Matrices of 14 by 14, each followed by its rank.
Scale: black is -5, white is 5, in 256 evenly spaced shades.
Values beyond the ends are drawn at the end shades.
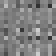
two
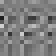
two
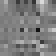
two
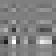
one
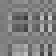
one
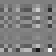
one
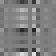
one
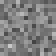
full rank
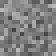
full rank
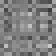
two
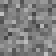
full rank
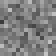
full rank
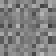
two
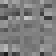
two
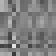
two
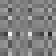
one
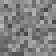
full rank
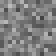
full rank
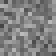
full rank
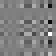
one
